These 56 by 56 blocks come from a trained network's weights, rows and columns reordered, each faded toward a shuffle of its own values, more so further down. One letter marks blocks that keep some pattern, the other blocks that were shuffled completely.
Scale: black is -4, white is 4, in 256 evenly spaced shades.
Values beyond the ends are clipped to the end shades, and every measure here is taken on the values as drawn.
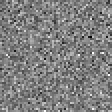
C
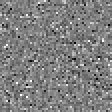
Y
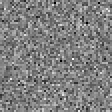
Y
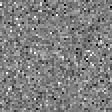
Y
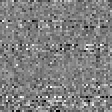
C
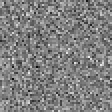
C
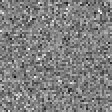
Y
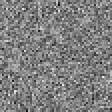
Y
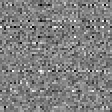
C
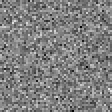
Y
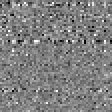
C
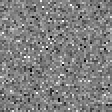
Y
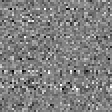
C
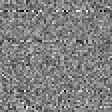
C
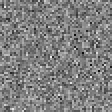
C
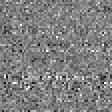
C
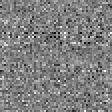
C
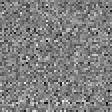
C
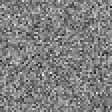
Y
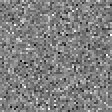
Y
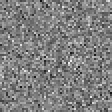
Y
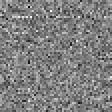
C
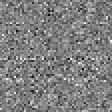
C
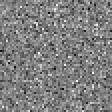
Y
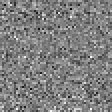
C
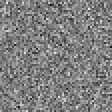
Y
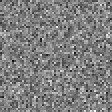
C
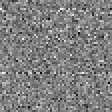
C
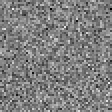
Y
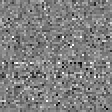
C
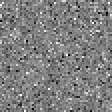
Y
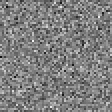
Y
